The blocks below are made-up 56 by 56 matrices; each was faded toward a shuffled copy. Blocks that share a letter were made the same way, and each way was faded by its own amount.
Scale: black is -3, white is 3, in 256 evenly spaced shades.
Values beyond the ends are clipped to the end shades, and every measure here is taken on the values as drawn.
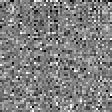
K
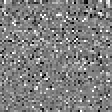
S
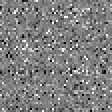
S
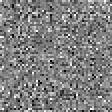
K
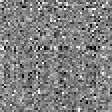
K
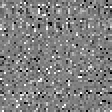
S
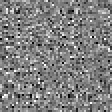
K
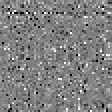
S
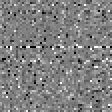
S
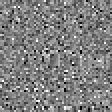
K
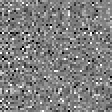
S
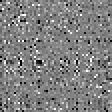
S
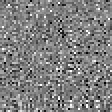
K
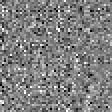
K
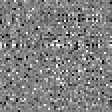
S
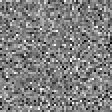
K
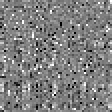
S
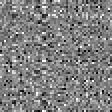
K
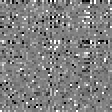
S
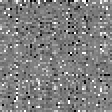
S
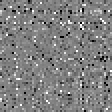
S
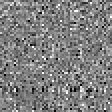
K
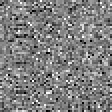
K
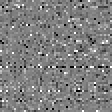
S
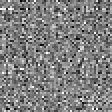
K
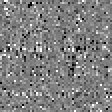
S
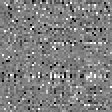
S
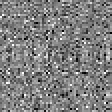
K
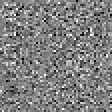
K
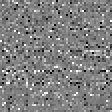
S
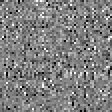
K
